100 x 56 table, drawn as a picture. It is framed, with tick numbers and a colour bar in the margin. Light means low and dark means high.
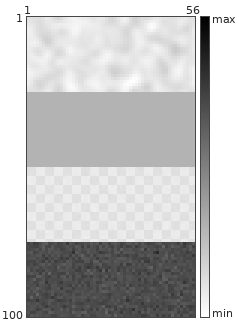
It is made of 4 by 1 panels. Panel 1,1: very low, blotchy, faint in contrast. Panel 2,1: low, flat. Panel 3,1: very low, checkered, faint in contrast. Panel 4,1: high, fine-grained, faint in contrast.
